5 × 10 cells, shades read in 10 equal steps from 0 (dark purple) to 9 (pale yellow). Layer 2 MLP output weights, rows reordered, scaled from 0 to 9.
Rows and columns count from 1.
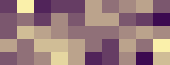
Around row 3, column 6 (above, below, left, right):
6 4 4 4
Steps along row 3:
up down down down same same up up down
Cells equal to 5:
7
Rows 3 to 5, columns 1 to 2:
3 7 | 6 4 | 3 4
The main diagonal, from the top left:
2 4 6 7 6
